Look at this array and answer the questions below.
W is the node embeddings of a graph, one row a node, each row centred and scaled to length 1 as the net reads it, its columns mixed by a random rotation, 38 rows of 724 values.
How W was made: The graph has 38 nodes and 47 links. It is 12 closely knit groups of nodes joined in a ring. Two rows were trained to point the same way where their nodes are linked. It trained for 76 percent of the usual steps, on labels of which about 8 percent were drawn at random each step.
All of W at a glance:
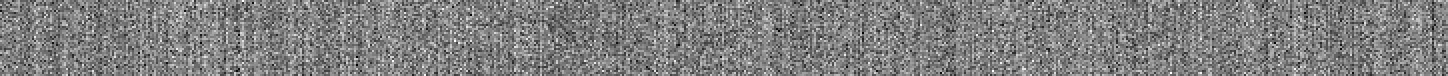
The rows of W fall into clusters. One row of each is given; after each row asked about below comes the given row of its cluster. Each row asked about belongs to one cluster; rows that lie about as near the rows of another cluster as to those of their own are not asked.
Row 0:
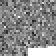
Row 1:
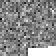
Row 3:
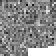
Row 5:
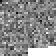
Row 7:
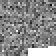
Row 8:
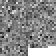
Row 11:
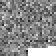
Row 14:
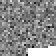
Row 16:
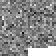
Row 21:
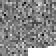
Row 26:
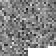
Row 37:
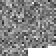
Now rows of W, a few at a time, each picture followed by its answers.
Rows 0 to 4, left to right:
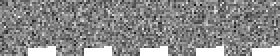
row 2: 1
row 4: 14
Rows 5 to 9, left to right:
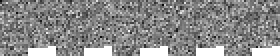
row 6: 8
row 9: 14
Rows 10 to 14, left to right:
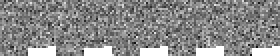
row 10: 3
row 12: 37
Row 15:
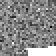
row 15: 26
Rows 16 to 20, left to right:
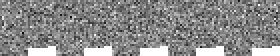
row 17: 21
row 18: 5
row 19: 1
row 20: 16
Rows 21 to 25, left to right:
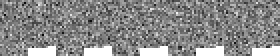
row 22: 0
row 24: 3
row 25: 37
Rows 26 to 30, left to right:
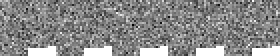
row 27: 5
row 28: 11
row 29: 7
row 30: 1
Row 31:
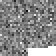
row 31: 16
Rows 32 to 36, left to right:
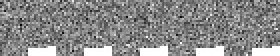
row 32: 11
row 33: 3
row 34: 21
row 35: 26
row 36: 7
